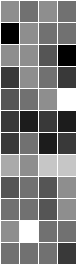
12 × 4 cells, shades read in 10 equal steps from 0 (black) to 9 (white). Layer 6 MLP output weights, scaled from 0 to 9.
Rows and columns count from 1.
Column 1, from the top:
5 0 5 2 3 2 2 6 3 4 5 4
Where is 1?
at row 6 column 2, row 6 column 4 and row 7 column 3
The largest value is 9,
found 2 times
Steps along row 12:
same same down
